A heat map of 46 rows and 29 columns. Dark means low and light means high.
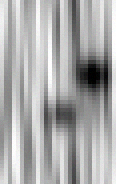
Two dips sink into the field. The ninth with the lowest average is the middle right. Streaks run downward.
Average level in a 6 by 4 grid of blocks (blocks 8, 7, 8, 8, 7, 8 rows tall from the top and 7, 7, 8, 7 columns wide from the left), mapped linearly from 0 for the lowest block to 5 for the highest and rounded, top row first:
5535 / 4534 / 4520 / 4423 / 4434 / 5435
